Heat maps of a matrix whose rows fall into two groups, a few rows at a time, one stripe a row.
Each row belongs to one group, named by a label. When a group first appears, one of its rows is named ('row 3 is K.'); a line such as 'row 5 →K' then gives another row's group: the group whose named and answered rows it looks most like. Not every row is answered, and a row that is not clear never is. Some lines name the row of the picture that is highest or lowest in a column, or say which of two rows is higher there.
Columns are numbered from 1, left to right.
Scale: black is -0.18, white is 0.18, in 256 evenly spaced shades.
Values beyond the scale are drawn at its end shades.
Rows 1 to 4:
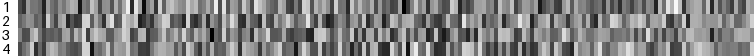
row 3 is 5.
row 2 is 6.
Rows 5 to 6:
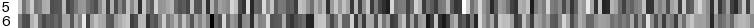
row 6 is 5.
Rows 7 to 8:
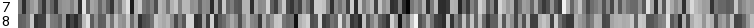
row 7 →5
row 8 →6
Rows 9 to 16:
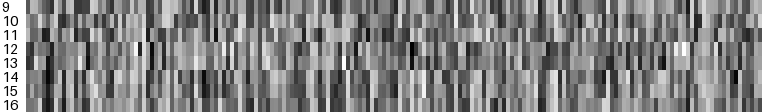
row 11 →6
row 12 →5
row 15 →6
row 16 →6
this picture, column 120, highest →11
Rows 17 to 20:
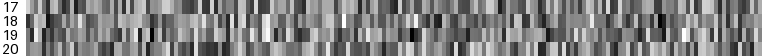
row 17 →6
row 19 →5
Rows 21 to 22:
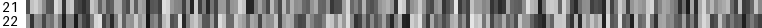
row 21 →6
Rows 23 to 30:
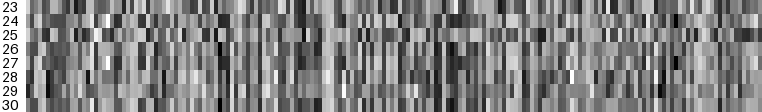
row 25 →6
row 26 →5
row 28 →5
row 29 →5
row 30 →5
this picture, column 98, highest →29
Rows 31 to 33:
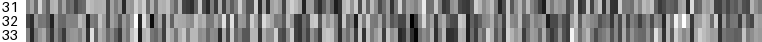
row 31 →6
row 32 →5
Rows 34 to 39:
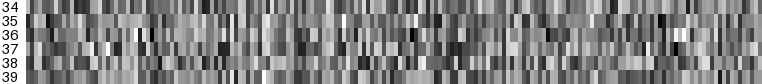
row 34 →6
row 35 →5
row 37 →5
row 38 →6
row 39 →5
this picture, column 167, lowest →36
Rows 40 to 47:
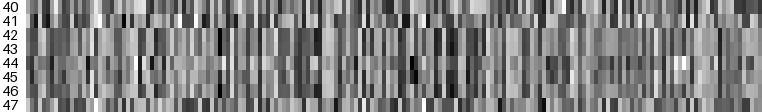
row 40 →6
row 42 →5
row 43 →5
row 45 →5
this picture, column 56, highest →40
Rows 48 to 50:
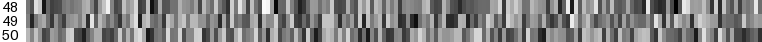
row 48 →5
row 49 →5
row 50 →6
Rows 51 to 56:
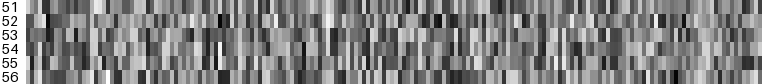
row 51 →6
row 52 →5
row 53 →6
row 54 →6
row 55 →6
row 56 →5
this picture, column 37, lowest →55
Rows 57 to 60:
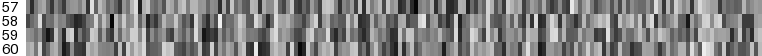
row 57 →5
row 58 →6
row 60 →6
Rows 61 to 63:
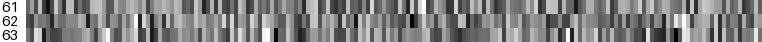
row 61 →6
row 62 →5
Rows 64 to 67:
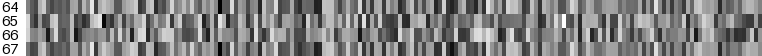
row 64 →5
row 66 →6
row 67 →5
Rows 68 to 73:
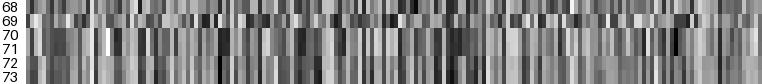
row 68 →5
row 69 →6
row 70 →5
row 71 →5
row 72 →5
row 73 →5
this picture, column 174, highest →69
